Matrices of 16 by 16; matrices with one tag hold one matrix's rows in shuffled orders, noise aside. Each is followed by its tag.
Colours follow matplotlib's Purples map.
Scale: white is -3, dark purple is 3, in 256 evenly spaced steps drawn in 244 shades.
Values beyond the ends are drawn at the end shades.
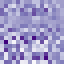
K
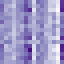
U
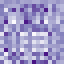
K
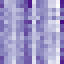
U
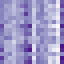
U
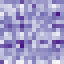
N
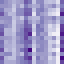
U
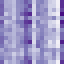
U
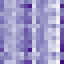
U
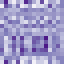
K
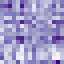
N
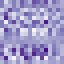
K
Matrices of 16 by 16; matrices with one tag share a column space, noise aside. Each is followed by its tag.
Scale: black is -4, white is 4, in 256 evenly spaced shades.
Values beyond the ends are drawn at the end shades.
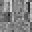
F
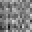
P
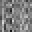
P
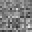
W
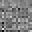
W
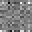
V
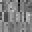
F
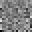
W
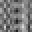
P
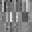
F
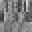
F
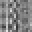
P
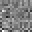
W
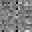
V
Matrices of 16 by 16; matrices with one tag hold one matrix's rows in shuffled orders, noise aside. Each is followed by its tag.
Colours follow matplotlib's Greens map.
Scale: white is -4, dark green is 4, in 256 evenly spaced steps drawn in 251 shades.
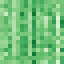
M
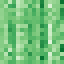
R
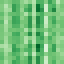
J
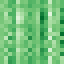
R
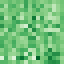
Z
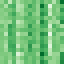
R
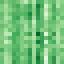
J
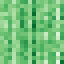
M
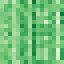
M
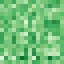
Z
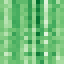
J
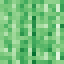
M
